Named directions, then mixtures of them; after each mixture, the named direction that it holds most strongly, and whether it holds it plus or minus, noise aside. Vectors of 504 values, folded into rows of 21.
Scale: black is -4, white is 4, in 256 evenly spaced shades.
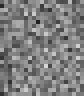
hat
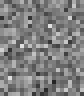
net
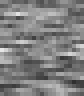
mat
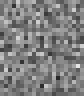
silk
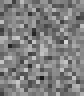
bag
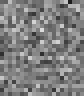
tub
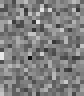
hat, minus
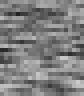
mat, minus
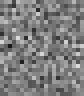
silk, plus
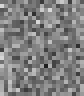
hat, minus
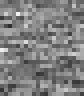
mat, plus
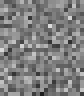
net, plus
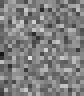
tub, plus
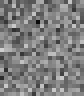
silk, minus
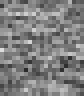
mat, plus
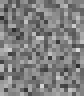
silk, minus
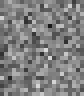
net, minus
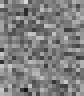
hat, minus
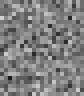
net, minus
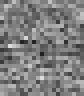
bag, minus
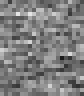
mat, plus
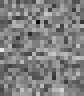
silk, minus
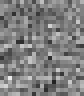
net, plus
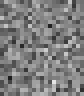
net, minus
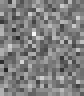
bag, minus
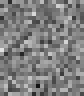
net, plus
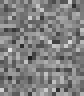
net, minus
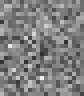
bag, minus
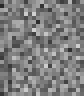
hat, plus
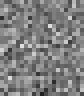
net, plus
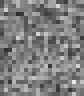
hat, plus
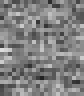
mat, plus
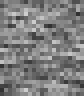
mat, plus
